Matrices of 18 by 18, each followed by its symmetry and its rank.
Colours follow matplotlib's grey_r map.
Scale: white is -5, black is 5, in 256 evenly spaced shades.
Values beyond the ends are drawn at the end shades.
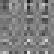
neither, rank two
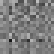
neither, rank three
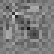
symmetric, rank three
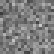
neither, full rank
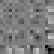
symmetric, rank three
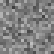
neither, full rank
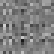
neither, rank three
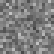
neither, full rank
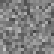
neither, full rank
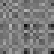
symmetric, rank three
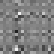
neither, rank two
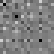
symmetric, rank three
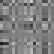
neither, rank two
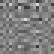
neither, rank three
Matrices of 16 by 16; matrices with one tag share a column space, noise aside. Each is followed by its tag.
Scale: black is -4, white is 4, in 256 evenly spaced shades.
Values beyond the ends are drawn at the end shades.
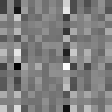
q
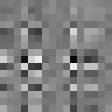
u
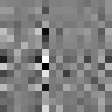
u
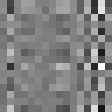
q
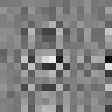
u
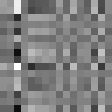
q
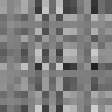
q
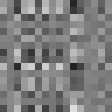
q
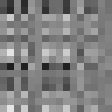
q
